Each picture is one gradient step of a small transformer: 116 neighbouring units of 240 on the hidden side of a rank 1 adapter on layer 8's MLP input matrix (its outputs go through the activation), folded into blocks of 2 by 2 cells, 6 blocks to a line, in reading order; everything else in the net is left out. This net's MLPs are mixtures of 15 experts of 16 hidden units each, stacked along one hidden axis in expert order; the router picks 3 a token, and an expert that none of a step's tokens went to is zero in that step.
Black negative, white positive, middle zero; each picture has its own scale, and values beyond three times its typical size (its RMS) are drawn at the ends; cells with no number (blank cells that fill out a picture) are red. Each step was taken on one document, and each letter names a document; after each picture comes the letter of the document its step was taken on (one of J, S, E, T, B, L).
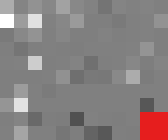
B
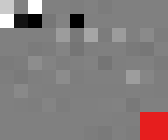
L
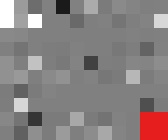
B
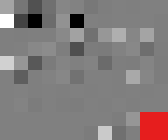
L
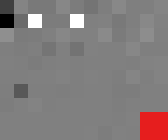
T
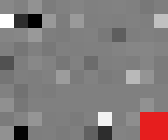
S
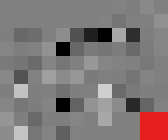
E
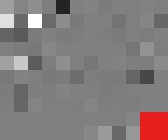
S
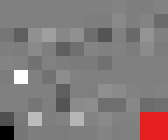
E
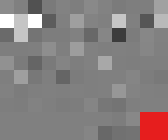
T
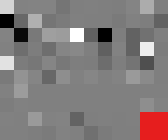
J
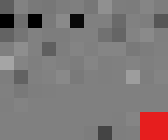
L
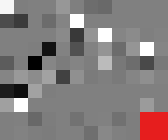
J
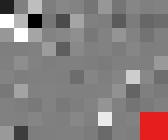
T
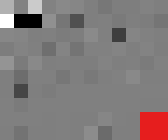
L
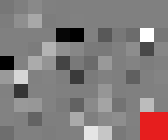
J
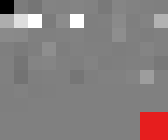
T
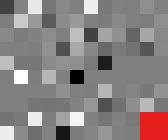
E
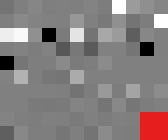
E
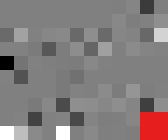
E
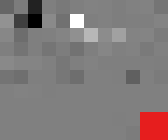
T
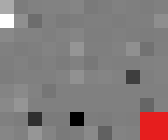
B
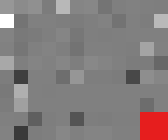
B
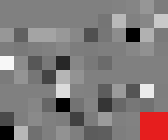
E
